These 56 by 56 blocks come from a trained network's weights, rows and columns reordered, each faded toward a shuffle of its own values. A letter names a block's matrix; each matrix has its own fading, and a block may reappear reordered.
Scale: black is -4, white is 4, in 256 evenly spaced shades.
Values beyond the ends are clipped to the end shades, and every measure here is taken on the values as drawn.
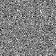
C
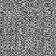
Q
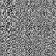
Q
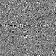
C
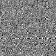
C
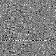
C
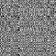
Q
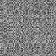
Q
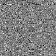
C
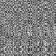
Q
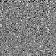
C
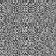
Q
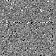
C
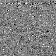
C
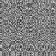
Q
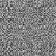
Q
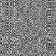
Q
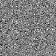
C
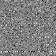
C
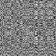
Q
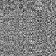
Q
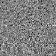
C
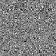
C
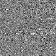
C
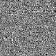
C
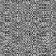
Q
